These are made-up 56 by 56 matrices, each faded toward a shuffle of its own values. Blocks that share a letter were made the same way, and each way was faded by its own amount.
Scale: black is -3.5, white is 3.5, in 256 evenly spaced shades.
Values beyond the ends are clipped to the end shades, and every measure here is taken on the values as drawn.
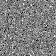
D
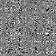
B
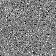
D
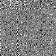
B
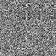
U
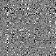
B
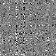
B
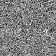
U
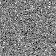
D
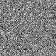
U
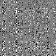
B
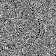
D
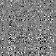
B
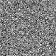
U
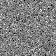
D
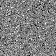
D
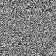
U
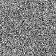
U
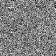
U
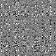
B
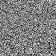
U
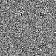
U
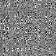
B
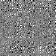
B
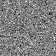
D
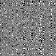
B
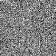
U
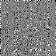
B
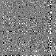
B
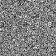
U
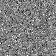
D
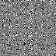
B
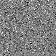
D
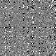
B
